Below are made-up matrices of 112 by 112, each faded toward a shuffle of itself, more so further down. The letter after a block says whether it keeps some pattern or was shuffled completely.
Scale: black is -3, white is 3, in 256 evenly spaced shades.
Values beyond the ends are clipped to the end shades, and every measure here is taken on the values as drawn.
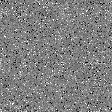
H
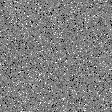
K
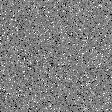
K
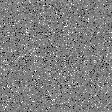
H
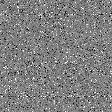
H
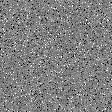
K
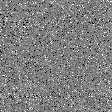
H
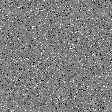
K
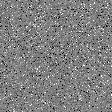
H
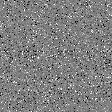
H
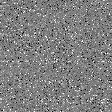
H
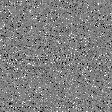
H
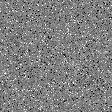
K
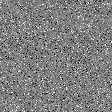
K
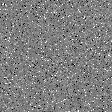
K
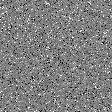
K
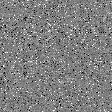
H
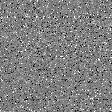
H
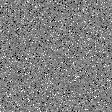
K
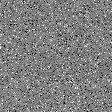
K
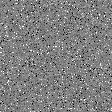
K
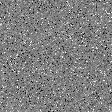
K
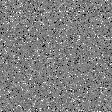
H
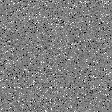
H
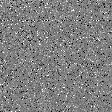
H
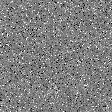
K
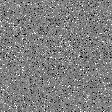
H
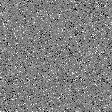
H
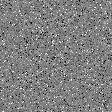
K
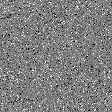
H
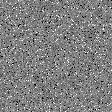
K
